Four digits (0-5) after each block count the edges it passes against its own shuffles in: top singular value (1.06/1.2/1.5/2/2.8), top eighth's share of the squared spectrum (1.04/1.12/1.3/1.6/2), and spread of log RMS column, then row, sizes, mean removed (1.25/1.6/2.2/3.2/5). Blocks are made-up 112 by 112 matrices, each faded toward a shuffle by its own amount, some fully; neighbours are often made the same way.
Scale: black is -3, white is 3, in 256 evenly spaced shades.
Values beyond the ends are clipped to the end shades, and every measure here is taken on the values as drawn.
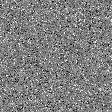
0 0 0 0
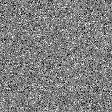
3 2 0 0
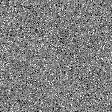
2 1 0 0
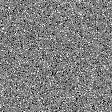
0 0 0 0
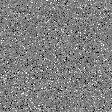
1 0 0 1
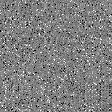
4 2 1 1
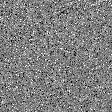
0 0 0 0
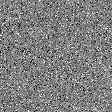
0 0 0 0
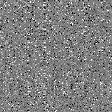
4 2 1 1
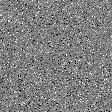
2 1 0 0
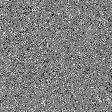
2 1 0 0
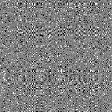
5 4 3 3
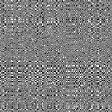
5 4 4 4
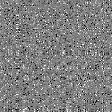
4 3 2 2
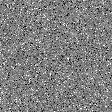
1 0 0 0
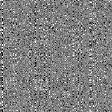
4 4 3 2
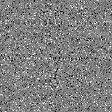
4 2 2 1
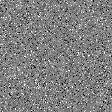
3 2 1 0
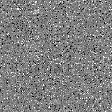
4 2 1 1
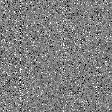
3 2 2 0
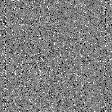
2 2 2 0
